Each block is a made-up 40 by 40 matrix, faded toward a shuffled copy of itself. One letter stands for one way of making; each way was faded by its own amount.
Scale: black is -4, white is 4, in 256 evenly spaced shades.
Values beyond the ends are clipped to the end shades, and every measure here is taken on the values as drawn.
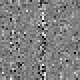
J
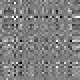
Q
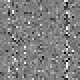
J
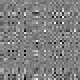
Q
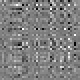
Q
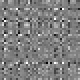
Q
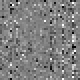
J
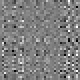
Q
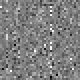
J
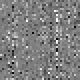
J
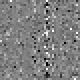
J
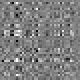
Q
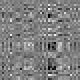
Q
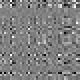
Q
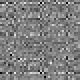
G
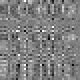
Q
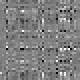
Q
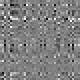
Q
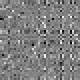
G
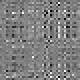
Q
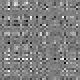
Q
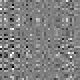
Q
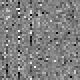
J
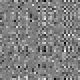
G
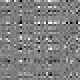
Q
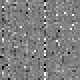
J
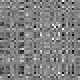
Q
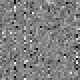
J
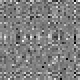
G
